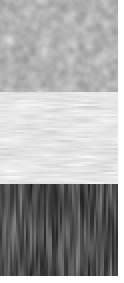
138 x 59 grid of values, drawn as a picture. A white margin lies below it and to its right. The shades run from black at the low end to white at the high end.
The table splits into 3 rows of 1 panel. Panel 1,1: high, blotchy, faint in contrast. Panel 2,1: very high, streaked across, faint in contrast. Panel 3,1: low, streaked downward.
